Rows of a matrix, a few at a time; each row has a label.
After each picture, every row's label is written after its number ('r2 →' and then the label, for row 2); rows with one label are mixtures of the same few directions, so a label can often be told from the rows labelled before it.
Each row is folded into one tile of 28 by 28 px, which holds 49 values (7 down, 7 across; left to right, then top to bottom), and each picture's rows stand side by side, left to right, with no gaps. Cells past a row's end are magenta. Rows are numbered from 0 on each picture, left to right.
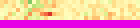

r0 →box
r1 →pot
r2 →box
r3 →box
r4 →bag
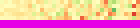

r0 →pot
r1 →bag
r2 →box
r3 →box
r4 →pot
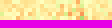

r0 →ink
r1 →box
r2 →box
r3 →box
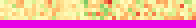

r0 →box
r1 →box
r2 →pot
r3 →bag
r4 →box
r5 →bag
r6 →box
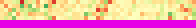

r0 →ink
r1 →pot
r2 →ink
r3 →ink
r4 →ink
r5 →ink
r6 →ink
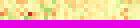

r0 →box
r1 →ink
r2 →box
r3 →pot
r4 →ink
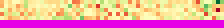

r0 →bag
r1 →box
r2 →box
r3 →box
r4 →bag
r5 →pot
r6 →box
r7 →bag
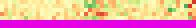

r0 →box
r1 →box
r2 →bag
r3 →pot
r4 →bag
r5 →box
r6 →pot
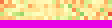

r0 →pot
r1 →pot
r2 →box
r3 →box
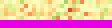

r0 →bag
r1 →box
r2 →ink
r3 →ink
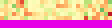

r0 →box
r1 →ink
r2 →pot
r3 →box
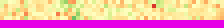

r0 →box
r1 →bag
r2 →ink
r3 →ink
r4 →pot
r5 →box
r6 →pot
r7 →ink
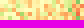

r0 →bag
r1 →bag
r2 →bag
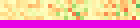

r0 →bag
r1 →pot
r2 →bag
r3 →pot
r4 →bag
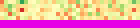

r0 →bag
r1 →ink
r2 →ink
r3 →bag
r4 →bag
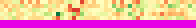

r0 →ink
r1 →pot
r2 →ink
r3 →pot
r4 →pot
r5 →pot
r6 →pot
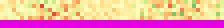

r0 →bag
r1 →box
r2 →bag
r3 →bag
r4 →pot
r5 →box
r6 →bag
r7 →pot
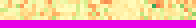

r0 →pot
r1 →box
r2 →ink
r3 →bag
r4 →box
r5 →box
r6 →box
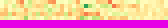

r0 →box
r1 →bag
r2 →box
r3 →pot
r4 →pot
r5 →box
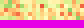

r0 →pot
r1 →box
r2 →bag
